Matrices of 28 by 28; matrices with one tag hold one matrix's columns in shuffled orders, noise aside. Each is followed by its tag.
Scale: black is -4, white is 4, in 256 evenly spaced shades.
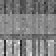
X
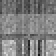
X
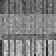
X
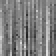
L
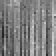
L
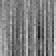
L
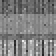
X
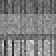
X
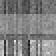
X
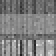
X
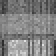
X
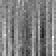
L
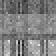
X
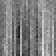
L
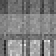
X
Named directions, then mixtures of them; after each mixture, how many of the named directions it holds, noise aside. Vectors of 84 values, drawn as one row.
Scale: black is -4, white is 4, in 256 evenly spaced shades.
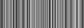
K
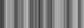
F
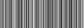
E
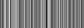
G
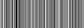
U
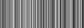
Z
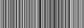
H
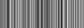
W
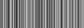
three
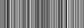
one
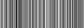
two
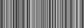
one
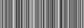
three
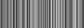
one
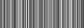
one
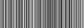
two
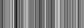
three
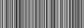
two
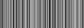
two
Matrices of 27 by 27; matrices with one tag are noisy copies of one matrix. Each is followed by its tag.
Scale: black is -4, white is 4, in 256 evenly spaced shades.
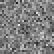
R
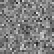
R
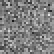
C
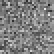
C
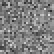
C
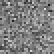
C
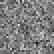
R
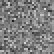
C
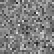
R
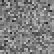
C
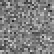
C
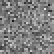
C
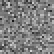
C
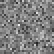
R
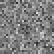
R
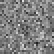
R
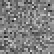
C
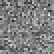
C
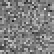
C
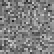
C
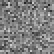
C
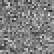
C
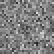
R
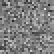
C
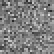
C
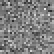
C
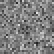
R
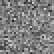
C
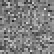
C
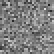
C
